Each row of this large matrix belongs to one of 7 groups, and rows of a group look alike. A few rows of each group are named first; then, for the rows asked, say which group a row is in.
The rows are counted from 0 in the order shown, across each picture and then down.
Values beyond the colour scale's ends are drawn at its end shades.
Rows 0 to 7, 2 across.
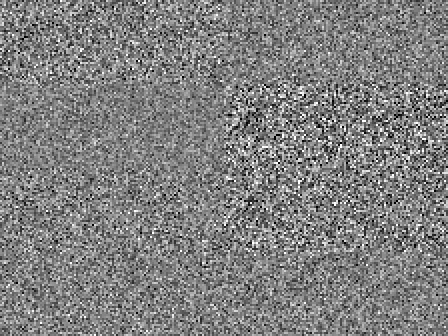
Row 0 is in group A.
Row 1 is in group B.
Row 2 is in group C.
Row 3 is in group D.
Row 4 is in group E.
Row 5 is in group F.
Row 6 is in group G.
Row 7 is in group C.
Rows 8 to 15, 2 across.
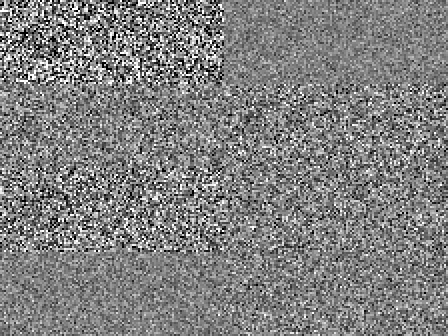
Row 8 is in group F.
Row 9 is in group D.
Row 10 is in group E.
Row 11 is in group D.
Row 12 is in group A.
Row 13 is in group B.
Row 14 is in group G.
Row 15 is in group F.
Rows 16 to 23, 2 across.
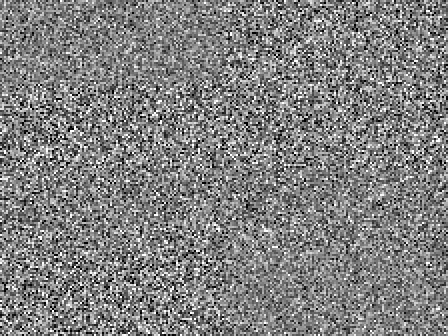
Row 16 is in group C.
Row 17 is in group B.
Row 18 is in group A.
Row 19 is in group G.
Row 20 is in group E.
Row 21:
D
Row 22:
B
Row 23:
G
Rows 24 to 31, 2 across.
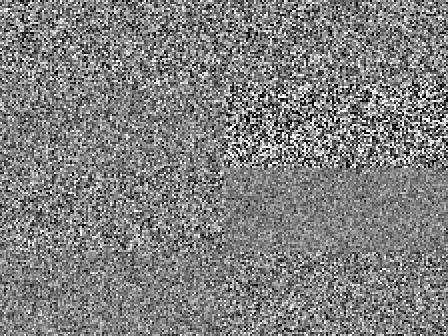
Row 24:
E
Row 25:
C
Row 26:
A
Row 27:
D
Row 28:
F
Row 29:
A
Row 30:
B
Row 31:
B
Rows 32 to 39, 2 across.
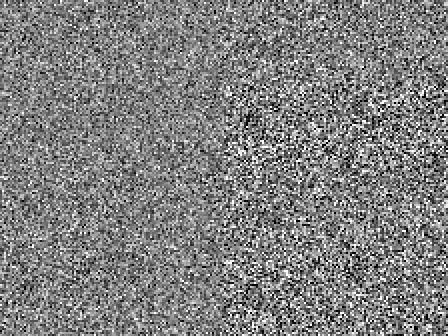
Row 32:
C
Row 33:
F
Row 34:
F
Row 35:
D
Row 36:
G
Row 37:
F
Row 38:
C
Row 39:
E
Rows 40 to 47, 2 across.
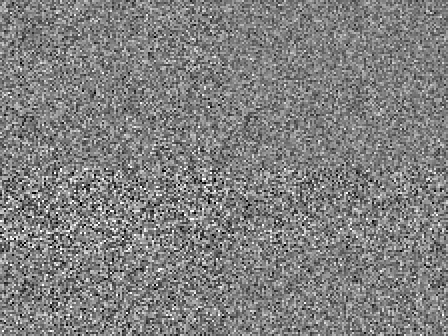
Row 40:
D
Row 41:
B
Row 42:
E
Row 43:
E
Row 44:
G
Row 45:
A
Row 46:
D
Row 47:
B
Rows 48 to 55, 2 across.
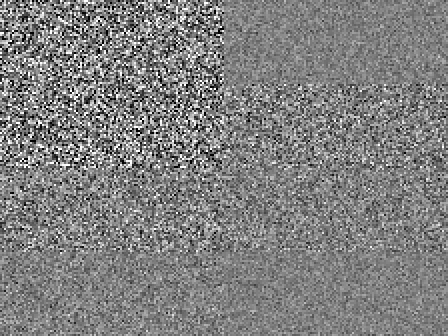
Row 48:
C
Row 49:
E
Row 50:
F
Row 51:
B
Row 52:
E
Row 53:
G
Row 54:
G
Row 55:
B
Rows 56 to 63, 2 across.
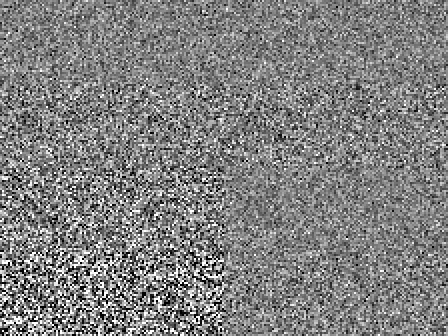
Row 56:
G
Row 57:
F
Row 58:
D
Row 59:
A
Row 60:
G
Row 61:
G
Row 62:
G
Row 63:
C
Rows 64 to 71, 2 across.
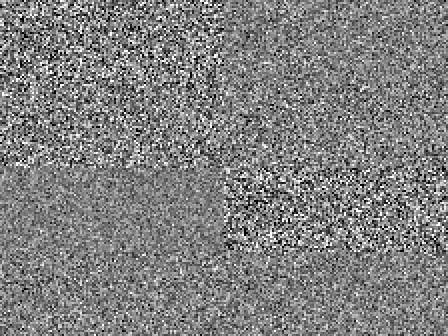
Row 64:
A
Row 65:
D
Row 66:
F
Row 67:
F
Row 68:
F
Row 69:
A
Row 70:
A
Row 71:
A
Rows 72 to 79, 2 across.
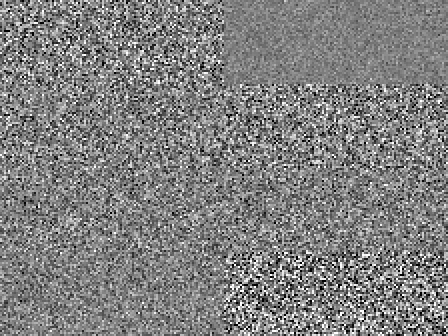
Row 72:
E
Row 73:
G
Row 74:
E
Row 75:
B
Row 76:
B
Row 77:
D
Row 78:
A
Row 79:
F
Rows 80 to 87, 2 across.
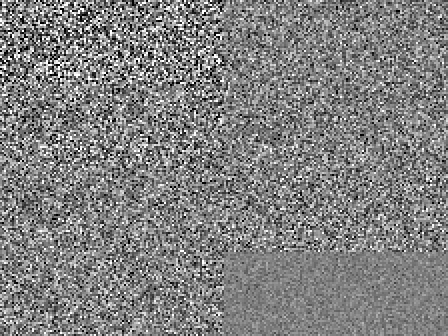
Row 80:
A
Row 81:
B
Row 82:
D
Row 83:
F
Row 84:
D
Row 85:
G
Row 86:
G
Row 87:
E
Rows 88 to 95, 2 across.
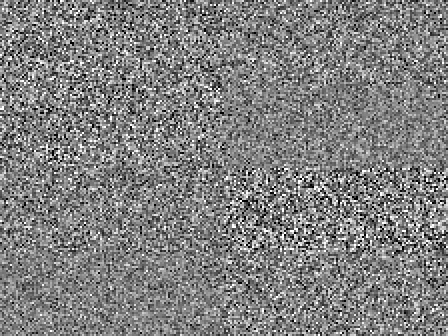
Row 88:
F
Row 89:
B
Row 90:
A
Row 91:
C
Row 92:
B
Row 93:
F
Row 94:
D
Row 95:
G
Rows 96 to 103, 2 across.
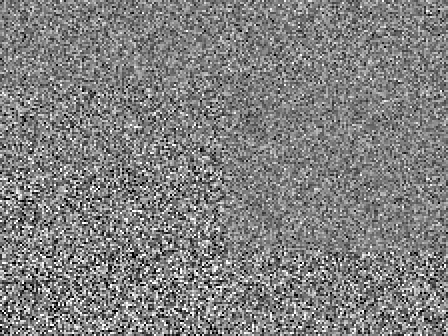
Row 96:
C
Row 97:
G
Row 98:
E
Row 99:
D
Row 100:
E
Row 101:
G
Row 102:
A
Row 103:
F
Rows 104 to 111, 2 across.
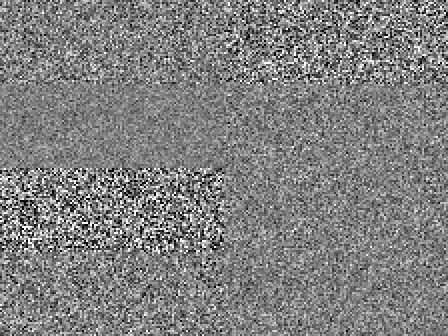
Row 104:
B
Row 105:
D
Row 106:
D
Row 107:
G
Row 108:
E
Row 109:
G
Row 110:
G
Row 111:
D
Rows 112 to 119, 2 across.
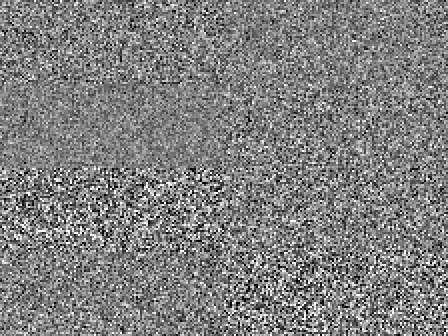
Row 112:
B
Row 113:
D
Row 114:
C
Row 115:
C
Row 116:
D
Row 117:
B
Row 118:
F
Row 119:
C
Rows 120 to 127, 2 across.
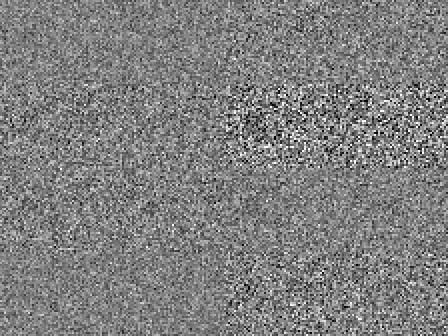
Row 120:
B
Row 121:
C
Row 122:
C
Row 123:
D
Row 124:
G
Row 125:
D
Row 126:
B
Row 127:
C
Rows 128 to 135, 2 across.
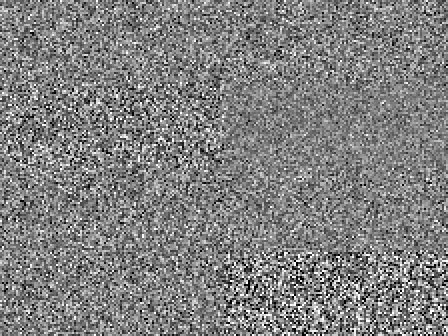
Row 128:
E
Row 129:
D
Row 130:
F
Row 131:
A
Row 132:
C
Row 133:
G
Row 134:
B
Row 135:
C
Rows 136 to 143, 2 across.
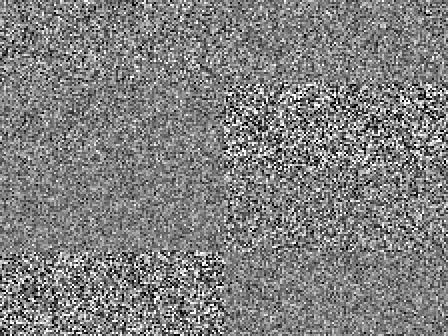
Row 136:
C
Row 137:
G
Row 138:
C
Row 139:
G
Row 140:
B
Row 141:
B
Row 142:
G
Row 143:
B
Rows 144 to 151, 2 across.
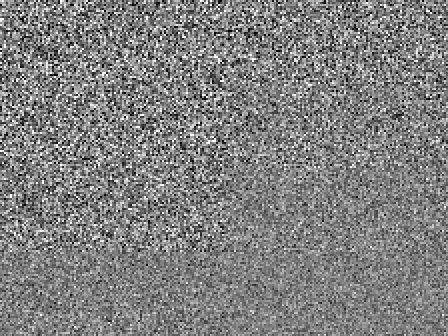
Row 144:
A
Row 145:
B
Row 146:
G
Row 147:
G
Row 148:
D
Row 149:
G
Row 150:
F
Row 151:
B
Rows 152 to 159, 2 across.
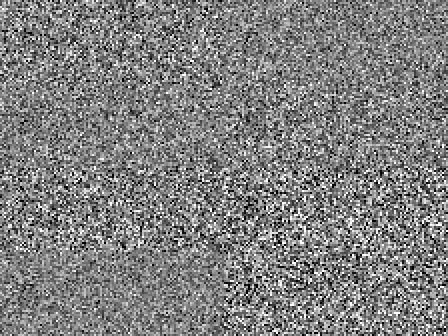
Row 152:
B
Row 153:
E
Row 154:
A
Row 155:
D
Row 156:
F
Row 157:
A
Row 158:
E
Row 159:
C
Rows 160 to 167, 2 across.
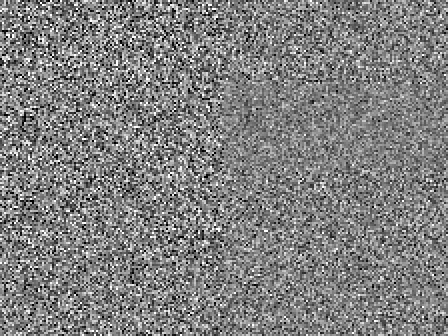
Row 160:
B
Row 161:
C
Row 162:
E
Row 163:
D
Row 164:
E
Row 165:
F
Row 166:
B
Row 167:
E
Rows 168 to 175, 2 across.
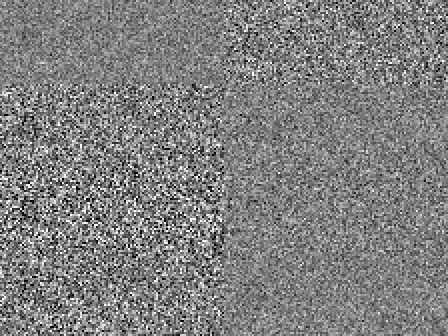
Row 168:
D
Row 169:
E
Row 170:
E
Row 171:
F
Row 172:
E
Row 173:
B
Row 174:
A
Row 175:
F
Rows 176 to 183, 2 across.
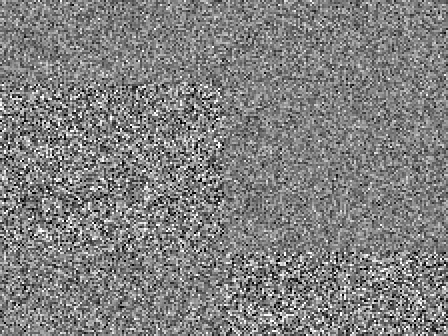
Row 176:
A
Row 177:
C
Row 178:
A
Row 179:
E
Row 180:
D
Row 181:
D
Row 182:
C
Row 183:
D
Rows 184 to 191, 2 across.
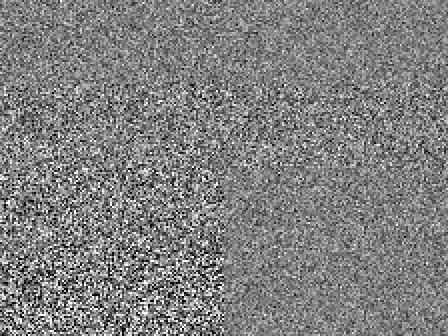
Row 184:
A
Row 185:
E
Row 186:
D
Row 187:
F
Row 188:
B
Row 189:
F
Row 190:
D
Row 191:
F
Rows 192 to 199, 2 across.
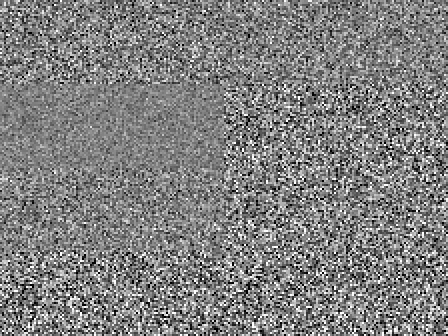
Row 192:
B
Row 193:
C
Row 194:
D
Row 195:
E
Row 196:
E
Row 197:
D
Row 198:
E
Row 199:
E
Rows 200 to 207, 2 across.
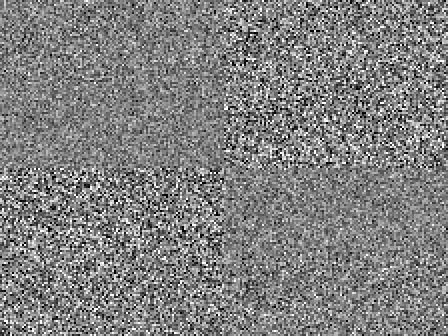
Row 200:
C
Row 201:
E
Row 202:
B
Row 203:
A
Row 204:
F
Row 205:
A
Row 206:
G
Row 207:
D
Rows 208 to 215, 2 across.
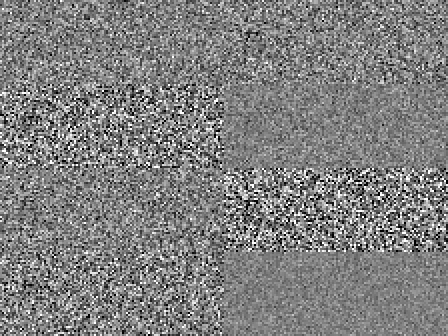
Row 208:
F
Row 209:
E
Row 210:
B
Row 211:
A
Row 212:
E
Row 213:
E
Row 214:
B
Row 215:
G
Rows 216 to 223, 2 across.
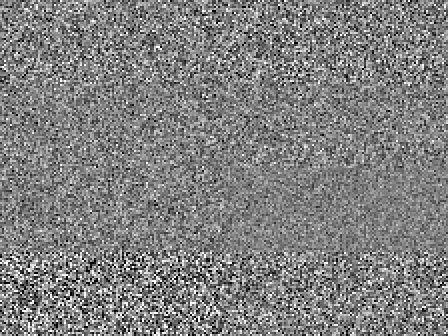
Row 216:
G
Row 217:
F
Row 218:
G
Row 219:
F
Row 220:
D
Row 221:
C
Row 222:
E
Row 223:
D
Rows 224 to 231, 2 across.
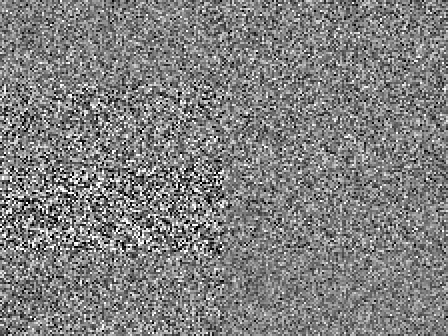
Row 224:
D
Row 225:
B
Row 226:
C
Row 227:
F
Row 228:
F
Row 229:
B
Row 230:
A
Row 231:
D
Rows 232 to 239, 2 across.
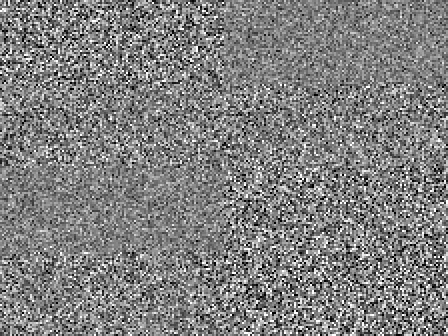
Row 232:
B
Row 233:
B
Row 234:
A
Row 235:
A
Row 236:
D
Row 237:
F
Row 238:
G
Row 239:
F
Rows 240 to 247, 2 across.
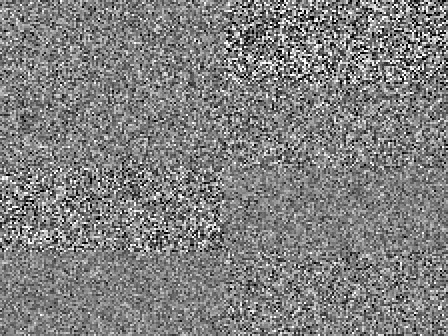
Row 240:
E
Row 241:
D
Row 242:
D
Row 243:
B
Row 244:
E
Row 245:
E
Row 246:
F
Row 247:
B
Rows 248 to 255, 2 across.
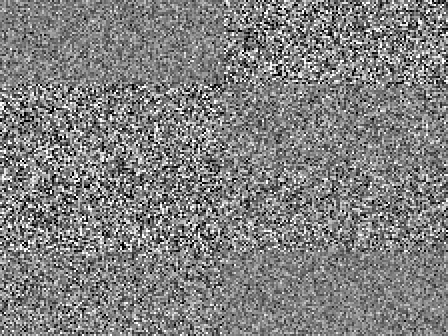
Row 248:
B
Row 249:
A
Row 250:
A
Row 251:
G
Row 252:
F
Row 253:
D
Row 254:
C
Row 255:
F
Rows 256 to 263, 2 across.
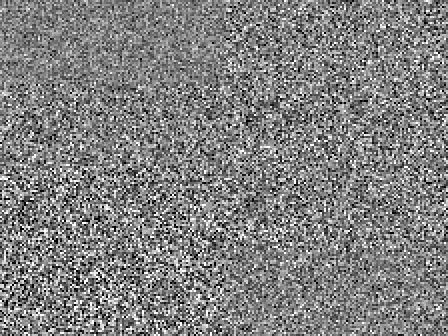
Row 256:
B
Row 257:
G
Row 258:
F
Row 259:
D
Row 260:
E
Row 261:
D
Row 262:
C
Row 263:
G
